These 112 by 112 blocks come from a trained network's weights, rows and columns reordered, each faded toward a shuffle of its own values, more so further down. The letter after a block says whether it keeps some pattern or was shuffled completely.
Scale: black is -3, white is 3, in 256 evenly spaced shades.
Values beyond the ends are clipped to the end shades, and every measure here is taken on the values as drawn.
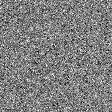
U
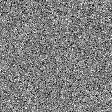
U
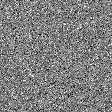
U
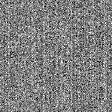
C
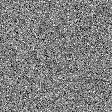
U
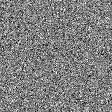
U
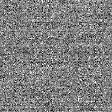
C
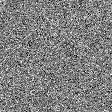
U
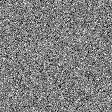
U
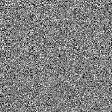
C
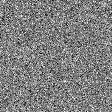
U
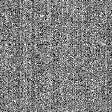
C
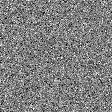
U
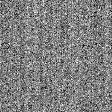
C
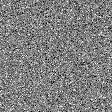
U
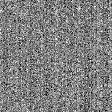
C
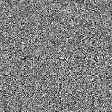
C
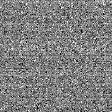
C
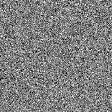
C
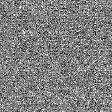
C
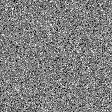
U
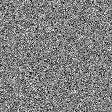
U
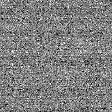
C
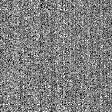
C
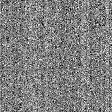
C
